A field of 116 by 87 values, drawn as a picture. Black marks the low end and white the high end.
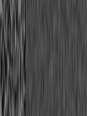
Seam: vertical, 30% of the way across, the right part calmer. Histogram: heavy tails on both sides. Grain: streaks running down. Average level on the scale: 30%. Slope: none.
